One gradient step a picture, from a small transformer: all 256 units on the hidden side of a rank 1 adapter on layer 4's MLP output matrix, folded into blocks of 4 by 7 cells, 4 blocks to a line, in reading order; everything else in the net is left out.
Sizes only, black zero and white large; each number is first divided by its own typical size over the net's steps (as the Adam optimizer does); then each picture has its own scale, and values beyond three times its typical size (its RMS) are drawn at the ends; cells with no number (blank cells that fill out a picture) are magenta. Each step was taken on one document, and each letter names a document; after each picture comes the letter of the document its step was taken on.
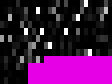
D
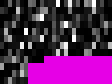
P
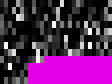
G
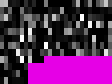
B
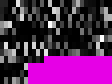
G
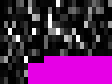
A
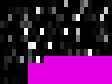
D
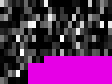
B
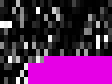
G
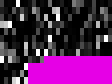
G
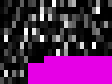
P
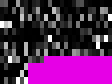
G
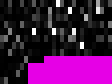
A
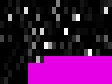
D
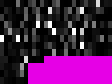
A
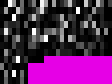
P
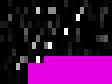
D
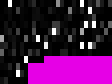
A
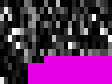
B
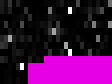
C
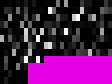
D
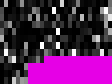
G
